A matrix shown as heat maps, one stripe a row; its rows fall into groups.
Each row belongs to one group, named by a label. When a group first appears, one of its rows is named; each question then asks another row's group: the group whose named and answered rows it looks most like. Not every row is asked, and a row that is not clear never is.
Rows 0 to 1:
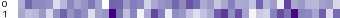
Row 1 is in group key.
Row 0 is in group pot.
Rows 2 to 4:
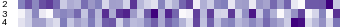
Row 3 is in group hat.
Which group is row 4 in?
hat
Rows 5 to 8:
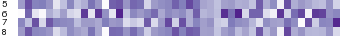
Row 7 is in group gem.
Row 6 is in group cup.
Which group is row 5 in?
pot
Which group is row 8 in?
pot
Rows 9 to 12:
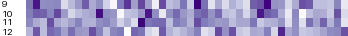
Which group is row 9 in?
pot
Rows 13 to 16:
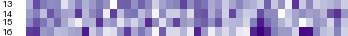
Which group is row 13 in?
pot
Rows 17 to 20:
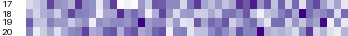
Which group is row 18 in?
key
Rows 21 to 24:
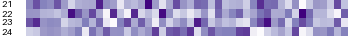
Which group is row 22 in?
hat
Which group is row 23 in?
pot
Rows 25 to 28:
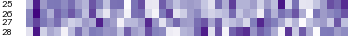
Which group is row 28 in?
cup
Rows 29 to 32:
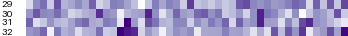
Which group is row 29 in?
gem
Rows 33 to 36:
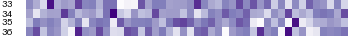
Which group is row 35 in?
pot
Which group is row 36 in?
cup
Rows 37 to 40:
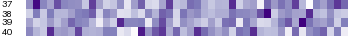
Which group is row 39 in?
key
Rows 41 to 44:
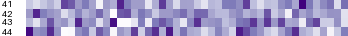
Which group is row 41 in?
key
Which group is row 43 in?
gem
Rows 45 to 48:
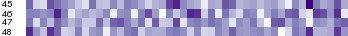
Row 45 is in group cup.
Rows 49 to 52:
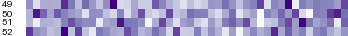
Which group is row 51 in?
key
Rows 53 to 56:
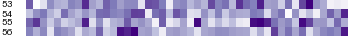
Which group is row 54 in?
hat
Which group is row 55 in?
pot
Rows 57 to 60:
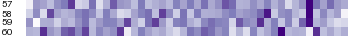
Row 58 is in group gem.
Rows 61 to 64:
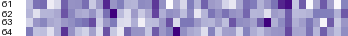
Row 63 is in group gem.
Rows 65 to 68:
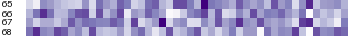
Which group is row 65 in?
hat
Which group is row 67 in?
hat
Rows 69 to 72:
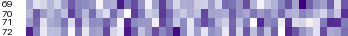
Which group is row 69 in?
key
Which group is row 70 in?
hat
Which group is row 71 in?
cup
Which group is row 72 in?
cup
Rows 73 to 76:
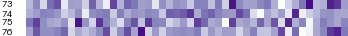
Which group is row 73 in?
cup
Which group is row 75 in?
cup
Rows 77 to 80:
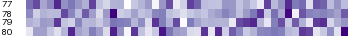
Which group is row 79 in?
gem
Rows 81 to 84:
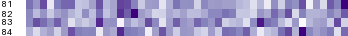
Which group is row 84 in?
key
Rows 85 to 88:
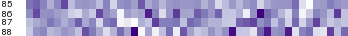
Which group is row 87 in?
gem
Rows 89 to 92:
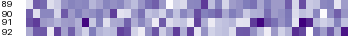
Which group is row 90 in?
gem
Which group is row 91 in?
pot
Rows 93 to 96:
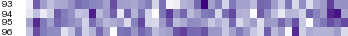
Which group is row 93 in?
cup
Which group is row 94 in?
cup
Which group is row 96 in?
pot
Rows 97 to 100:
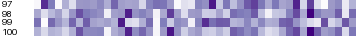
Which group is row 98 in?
key
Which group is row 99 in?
gem
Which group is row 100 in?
key
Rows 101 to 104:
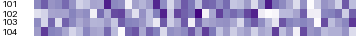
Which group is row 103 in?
gem
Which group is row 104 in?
pot
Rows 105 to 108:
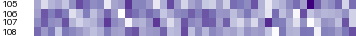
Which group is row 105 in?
key
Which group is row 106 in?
pot
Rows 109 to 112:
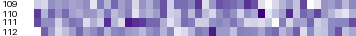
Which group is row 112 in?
cup
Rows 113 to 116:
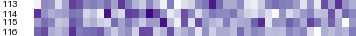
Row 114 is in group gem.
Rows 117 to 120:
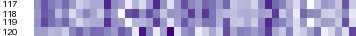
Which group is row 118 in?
pot
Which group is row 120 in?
hat
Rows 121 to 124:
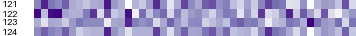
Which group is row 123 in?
key
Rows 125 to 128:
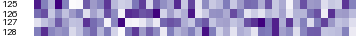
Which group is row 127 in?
gem
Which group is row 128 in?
pot
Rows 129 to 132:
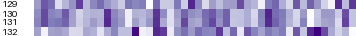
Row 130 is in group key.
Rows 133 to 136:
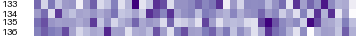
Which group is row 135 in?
pot
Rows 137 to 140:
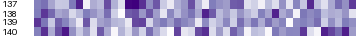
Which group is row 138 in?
pot
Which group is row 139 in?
cup
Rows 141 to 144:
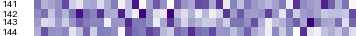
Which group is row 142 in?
hat
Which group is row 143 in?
key
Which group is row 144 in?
pot
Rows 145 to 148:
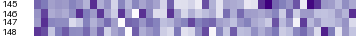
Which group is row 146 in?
hat
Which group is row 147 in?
pot
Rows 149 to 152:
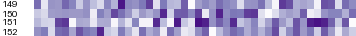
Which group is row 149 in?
gem
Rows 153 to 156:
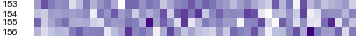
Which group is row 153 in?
pot
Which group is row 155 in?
gem
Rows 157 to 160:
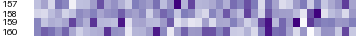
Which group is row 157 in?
cup
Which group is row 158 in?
hat
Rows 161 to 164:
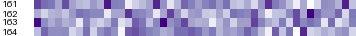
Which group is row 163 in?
cup
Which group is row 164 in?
pot
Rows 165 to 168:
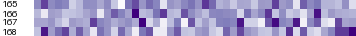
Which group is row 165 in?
pot
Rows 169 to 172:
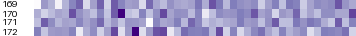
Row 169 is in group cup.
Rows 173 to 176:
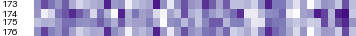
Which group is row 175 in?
cup
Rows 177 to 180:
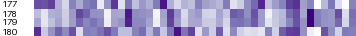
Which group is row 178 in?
key
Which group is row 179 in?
key
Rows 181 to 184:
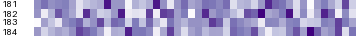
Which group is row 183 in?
cup
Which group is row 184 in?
key
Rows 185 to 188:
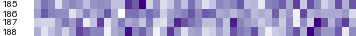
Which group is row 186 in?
pot
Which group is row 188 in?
key
